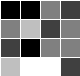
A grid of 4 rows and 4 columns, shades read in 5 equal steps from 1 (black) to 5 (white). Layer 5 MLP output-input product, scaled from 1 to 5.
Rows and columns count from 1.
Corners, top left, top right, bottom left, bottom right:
1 2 4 2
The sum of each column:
10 11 13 10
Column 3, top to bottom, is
3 2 3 5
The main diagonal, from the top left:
1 4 3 2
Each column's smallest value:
1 1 2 2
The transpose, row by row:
1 3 2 4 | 1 4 1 5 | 3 2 3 5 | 2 3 3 2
